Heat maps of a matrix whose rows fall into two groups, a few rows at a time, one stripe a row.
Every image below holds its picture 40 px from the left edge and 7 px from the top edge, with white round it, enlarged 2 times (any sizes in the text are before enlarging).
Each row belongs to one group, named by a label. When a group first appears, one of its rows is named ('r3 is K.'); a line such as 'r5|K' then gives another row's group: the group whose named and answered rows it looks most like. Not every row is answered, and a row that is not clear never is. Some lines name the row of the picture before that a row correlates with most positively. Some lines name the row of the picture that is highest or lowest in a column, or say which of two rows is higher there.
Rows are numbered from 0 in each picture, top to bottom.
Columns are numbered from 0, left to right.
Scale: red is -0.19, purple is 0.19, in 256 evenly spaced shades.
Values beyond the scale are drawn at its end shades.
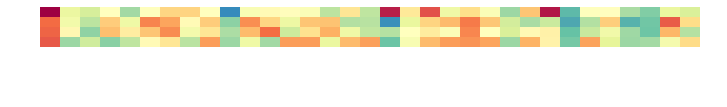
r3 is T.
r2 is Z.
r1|Z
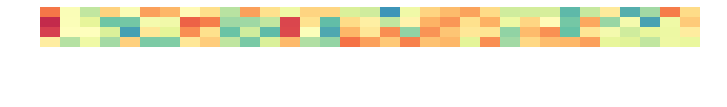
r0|Z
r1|T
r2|T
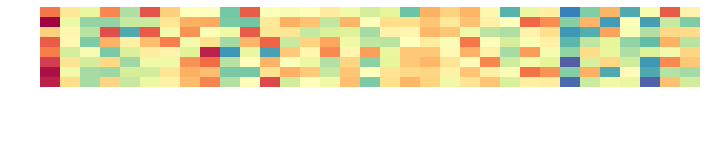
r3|Z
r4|T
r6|T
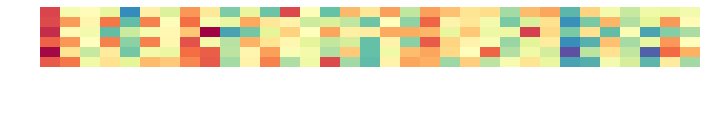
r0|T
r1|Z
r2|T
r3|Z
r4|Z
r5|Z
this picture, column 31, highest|2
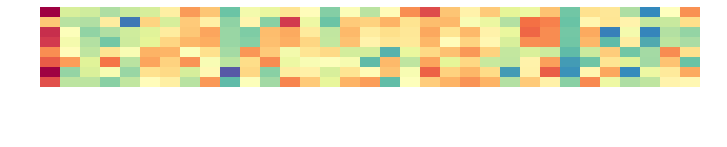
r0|T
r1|T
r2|T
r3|T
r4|Z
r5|Z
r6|T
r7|T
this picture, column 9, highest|6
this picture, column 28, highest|2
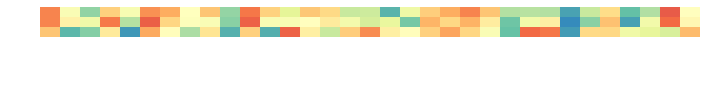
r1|Z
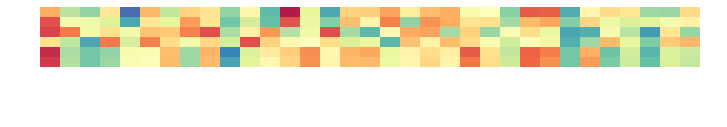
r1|T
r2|Z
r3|Z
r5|T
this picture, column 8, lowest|2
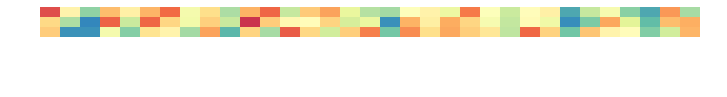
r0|Z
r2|T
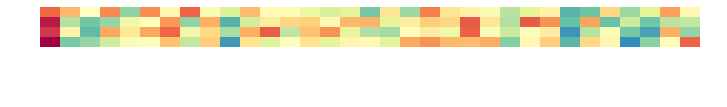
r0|Z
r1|T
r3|T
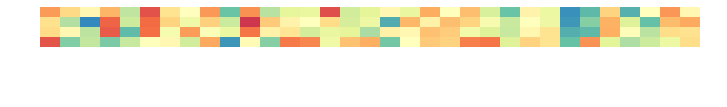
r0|Z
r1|Z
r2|Z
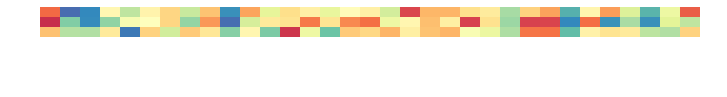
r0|T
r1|T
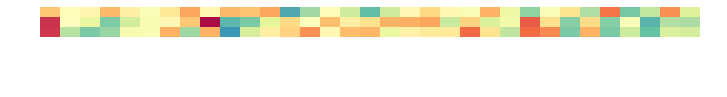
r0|Z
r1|T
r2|T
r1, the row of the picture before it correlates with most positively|1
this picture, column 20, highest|1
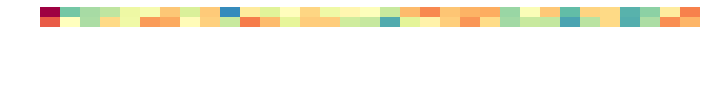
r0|T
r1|Z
